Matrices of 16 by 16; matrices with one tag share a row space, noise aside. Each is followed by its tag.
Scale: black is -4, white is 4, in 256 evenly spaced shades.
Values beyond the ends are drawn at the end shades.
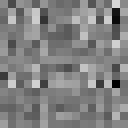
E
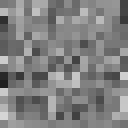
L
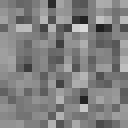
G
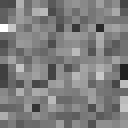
L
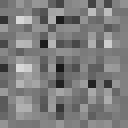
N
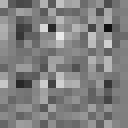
N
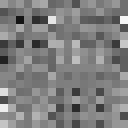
L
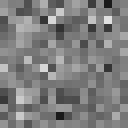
N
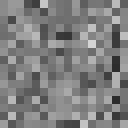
E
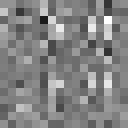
N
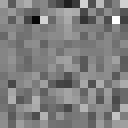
E
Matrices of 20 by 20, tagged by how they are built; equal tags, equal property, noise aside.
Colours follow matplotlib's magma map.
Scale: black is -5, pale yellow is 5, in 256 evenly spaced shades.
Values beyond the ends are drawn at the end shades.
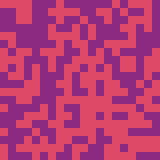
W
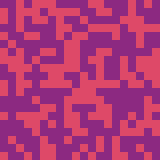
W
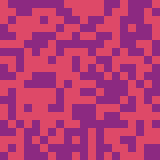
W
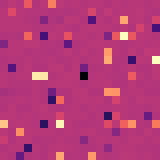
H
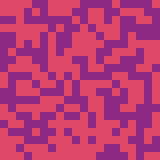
W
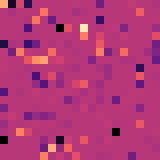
H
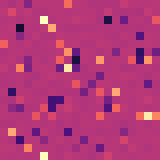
H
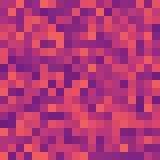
W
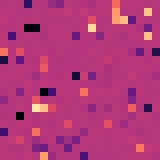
H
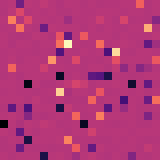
H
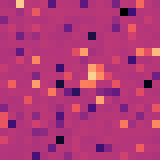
H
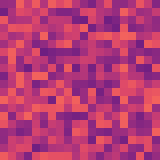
W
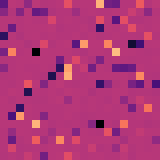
H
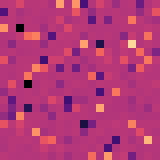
H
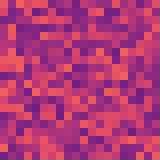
W
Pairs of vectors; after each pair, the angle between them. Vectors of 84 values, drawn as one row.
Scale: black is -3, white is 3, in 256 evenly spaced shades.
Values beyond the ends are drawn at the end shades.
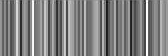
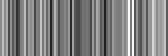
orthogonal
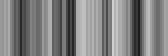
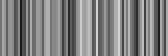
partly aligned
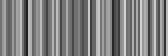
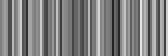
nearly parallel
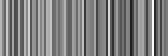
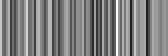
partly aligned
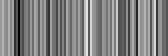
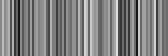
nearly parallel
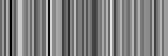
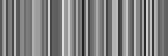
partly opposed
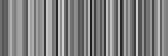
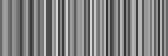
nearly opposite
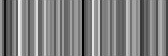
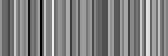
orthogonal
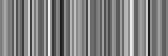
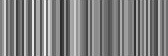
partly aligned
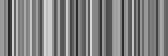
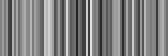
nearly parallel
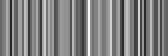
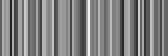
nearly parallel
